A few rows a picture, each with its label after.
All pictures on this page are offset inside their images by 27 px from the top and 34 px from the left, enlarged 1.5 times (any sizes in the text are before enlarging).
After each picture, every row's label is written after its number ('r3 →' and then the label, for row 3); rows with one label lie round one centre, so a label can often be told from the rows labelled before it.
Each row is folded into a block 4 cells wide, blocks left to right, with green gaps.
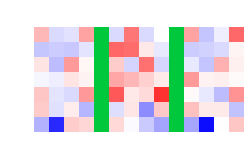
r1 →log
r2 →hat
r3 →log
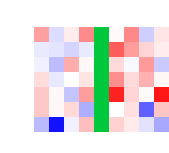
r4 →log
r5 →hat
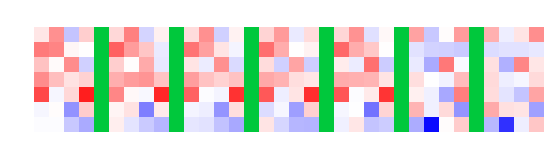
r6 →hat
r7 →hat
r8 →hat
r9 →hat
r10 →hat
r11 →log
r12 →log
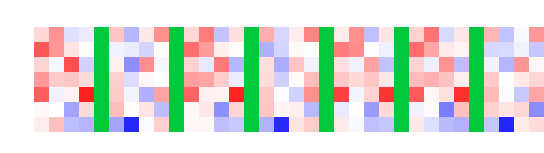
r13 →hat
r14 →log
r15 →hat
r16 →log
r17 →hat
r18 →hat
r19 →log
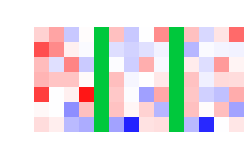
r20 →hat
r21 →log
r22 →log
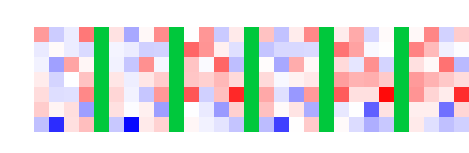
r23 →log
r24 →log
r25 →hat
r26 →log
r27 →hat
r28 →hat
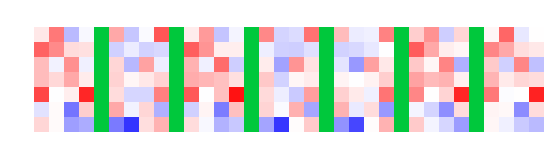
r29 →hat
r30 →log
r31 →hat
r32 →log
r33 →log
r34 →hat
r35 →hat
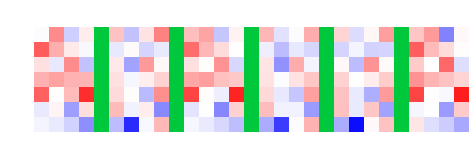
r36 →hat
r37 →log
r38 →hat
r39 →log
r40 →log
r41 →hat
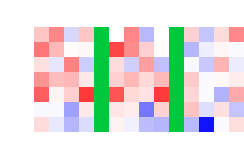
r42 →hat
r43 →hat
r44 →log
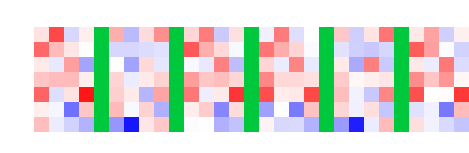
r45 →hat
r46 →log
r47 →hat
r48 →hat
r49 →log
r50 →hat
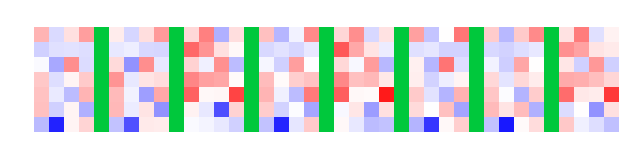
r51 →log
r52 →log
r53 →hat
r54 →log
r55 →hat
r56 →log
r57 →log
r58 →hat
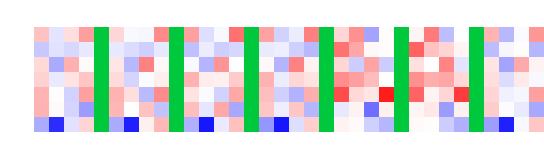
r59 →log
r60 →log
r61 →log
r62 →log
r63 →hat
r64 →hat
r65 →log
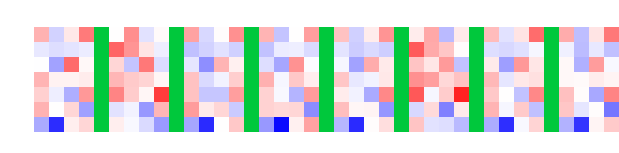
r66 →log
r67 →hat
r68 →log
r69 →log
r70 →log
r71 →hat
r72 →log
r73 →log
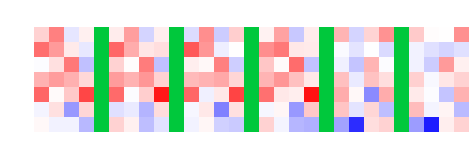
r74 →hat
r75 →hat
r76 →hat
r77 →hat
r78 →log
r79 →log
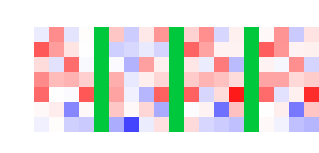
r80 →hat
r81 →log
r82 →hat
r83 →hat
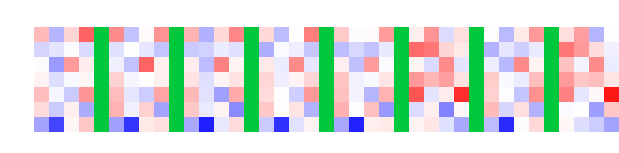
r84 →log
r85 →log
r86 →log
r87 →log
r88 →log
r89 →hat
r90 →log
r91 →hat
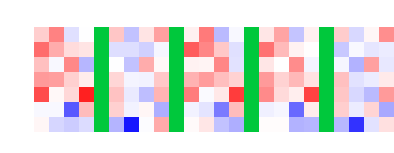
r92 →hat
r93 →log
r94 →hat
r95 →hat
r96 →log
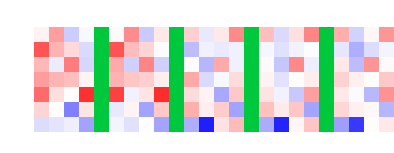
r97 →hat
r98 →hat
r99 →log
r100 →log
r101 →log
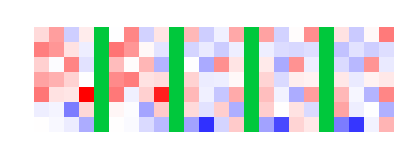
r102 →hat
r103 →hat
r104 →log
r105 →log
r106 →log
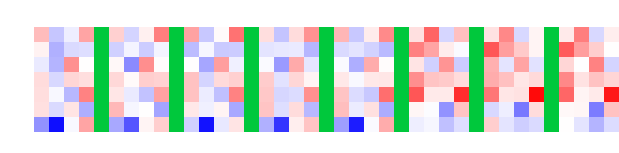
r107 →log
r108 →log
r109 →log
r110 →log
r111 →log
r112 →hat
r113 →hat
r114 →hat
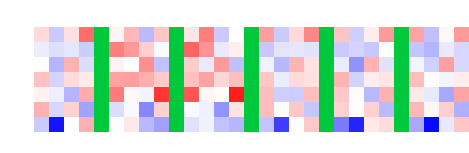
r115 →log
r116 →hat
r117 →hat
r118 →log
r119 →log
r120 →log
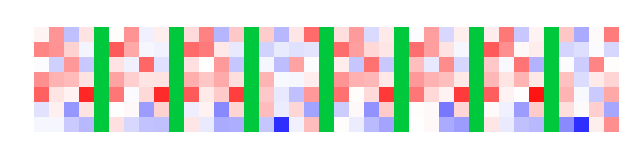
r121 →hat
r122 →hat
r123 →hat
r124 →log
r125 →hat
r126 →hat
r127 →hat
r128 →log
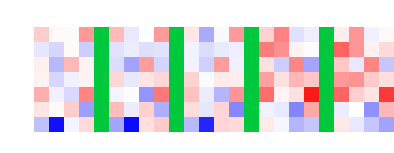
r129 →log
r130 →log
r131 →log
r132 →hat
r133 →hat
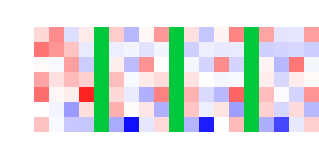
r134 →hat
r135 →log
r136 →log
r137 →log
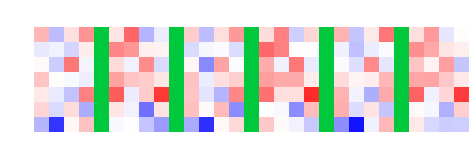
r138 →log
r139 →hat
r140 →log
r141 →hat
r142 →log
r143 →hat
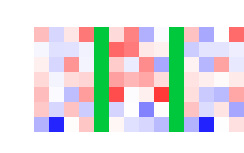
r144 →log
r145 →hat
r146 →log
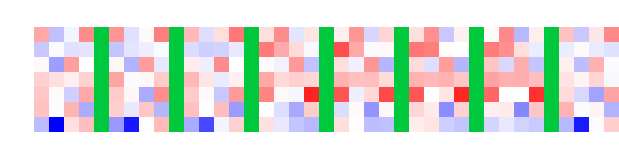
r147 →log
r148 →log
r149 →log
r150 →hat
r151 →hat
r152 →hat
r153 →hat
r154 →log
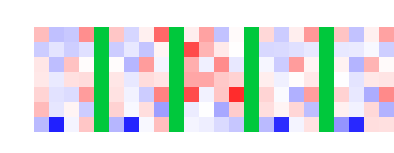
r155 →log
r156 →log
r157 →hat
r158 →log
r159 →log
